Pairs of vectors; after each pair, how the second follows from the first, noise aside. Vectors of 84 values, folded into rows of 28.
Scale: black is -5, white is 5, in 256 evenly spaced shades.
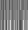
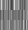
wrapped around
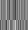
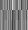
reversed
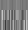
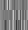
wrapped around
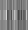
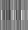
reversed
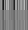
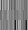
wrapped around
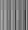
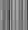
wrapped around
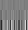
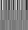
reversed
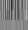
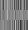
wrapped around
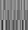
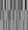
reversed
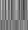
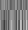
reversed
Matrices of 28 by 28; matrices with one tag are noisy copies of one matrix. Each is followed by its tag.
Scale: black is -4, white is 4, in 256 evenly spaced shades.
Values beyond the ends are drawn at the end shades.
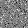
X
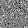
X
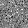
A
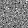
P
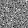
P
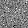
P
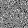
X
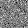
X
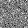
X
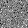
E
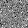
E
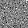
P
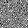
E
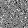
X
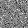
X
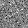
A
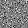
P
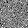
E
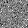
E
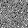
E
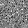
A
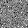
E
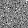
P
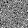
E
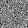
E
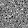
A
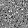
A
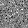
A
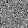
E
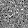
A
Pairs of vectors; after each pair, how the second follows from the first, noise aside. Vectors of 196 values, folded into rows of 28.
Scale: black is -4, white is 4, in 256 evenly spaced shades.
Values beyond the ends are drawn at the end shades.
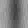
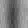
reversed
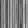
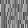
sign-scrambled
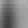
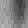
reversed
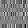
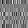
reversed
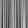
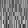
sign-scrambled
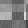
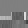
partly zeroed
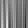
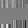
partly zeroed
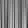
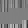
partly zeroed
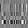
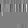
partly zeroed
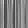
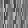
sign-scrambled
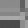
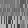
sign-scrambled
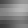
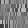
sign-scrambled
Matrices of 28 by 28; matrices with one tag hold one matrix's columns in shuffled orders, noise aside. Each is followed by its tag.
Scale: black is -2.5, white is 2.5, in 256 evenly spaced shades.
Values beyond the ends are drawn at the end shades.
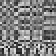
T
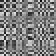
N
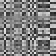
N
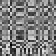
T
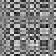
N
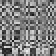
T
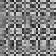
N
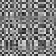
N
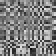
T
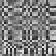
T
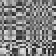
T
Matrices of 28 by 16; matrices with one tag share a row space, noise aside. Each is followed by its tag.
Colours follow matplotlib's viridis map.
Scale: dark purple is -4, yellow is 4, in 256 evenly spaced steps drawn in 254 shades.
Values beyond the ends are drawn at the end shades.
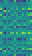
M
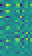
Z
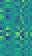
Z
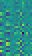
Z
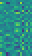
Z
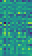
M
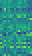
M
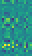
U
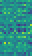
M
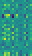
U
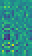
U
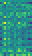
M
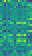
M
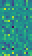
U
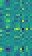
Z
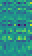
M
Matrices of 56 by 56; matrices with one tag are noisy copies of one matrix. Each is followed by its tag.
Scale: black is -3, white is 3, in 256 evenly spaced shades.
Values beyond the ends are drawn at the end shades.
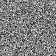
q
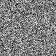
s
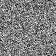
s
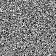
q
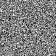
q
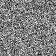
s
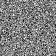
q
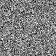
s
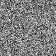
s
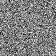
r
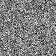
s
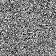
r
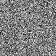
r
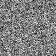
s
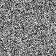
s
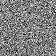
r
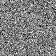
r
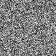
s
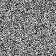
s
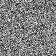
s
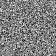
q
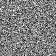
q
